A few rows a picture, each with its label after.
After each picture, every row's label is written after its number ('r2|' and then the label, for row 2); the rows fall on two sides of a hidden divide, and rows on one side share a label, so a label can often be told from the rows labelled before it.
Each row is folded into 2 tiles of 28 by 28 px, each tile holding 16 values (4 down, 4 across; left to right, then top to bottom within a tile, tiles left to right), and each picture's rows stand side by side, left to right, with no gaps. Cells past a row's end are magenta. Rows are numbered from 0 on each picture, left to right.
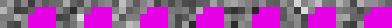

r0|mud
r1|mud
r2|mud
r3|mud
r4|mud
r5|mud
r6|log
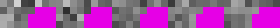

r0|mud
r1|mud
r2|mud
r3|mud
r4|mud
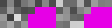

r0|mud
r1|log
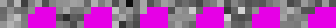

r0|mud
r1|mud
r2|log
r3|mud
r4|mud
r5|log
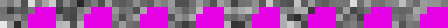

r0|mud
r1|mud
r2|mud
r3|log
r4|log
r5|mud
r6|mud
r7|mud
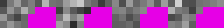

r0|mud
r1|mud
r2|mud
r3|mud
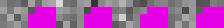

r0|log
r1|log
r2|mud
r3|mud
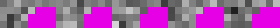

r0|mud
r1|mud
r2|log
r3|mud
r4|mud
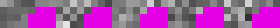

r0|mud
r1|mud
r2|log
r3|mud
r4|log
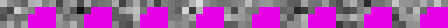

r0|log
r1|mud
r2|log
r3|log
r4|log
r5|mud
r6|mud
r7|log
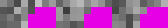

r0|log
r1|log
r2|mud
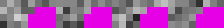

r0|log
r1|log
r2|log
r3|mud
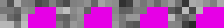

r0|mud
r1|log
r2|log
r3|log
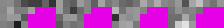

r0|mud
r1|log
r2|log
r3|log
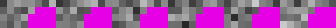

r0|mud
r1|log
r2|log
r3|mud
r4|mud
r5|log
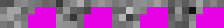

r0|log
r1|mud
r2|log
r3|mud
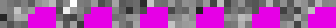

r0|log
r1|mud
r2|mud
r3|mud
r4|mud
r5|mud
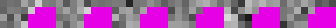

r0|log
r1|log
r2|log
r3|log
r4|log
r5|log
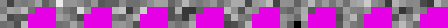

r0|log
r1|log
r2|mud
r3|mud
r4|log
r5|log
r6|log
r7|mud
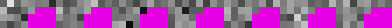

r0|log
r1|log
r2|mud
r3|mud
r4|log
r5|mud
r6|log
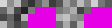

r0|mud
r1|log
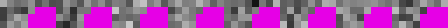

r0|mud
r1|mud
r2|log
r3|log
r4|mud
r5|mud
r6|log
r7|log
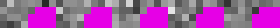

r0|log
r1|log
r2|mud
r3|log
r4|mud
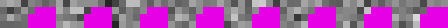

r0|mud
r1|log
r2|log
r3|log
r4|log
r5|log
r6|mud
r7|mud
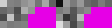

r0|log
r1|mud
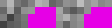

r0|mud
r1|log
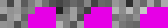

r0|log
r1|mud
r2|log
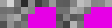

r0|mud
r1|log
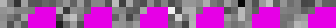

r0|log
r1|log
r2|mud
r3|log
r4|log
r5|mud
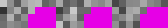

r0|log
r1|log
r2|log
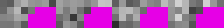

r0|log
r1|log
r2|log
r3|log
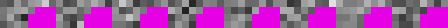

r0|log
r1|log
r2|mud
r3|mud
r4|mud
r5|log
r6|log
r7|mud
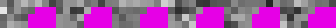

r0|log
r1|mud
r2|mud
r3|mud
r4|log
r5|mud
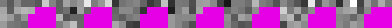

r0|log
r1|mud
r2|mud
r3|mud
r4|mud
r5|log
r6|mud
